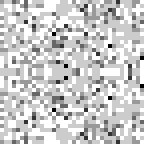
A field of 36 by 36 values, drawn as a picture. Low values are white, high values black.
There is no overall slope. It is mirror symmetric from top to bottom. Overall the values sit about 20% of the way up the scale. Fine speckle covers the field.
